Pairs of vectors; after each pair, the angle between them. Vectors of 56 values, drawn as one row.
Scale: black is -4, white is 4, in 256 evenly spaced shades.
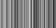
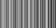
partly aligned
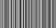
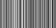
partly aligned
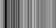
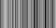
partly opposed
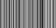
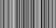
orthogonal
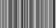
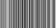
partly aligned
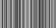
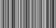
partly opposed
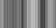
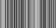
partly aligned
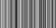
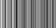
partly aligned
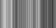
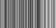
partly opposed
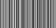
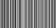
nearly opposite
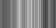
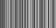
orthogonal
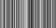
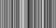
partly aligned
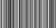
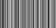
nearly opposite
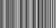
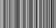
nearly opposite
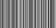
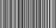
nearly opposite
